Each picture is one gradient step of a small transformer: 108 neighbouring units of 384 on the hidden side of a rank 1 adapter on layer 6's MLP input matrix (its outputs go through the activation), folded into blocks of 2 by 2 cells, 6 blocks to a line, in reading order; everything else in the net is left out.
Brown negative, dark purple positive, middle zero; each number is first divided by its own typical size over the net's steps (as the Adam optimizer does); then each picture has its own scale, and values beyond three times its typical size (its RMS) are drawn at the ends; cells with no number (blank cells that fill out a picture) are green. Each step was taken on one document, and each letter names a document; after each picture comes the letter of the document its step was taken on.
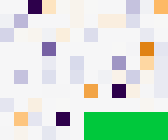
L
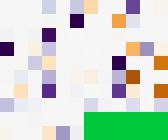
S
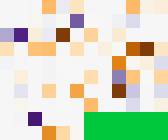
S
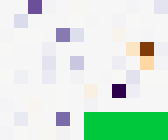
L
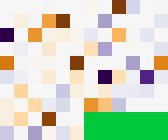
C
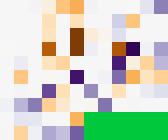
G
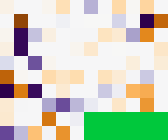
C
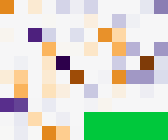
G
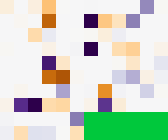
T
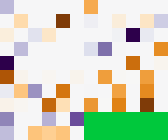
C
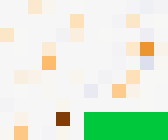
L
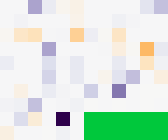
L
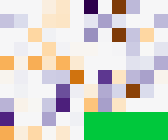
C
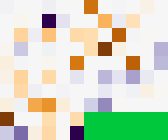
C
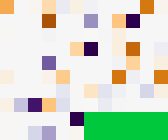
T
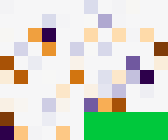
C
